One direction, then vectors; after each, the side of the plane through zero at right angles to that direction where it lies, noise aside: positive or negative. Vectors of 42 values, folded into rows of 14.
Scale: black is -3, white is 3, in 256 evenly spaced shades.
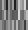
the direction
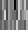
positive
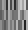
positive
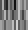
positive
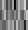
positive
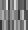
negative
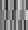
positive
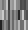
negative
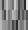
negative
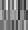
negative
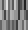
negative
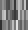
positive
